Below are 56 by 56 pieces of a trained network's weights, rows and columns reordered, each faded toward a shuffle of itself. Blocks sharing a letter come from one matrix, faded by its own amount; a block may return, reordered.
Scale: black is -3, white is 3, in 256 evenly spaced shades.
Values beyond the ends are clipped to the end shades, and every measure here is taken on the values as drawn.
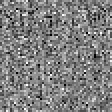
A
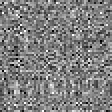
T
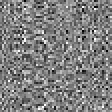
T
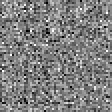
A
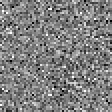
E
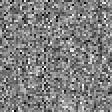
A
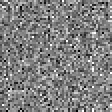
A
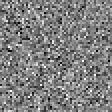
E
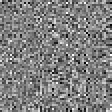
T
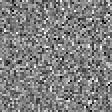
A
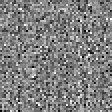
A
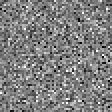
E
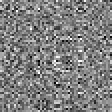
T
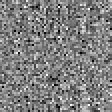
A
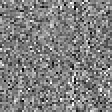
A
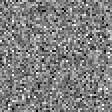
E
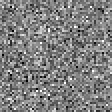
A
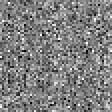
A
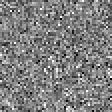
E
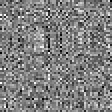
T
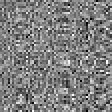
T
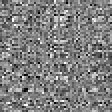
T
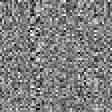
T
